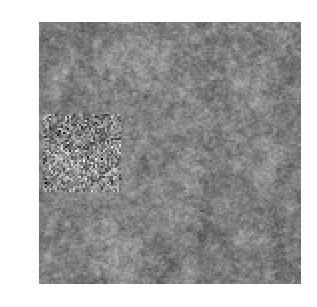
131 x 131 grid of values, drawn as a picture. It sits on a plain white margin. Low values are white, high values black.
Slope: none. Roughest part: middle left. Odd patch: rougher, in the middle left. Mirror symmetry: none. Histogram: heavy tails on both sides.
